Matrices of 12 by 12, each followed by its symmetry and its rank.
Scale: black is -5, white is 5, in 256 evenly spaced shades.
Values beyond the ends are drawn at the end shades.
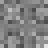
symmetric, rank two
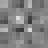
symmetric, rank two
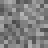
antisymmetric, full rank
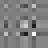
symmetric, rank one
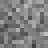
antisymmetric, full rank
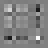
symmetric, rank one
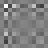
symmetric, rank one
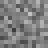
antisymmetric, full rank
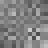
symmetric, rank two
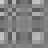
symmetric, rank one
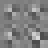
symmetric, rank two
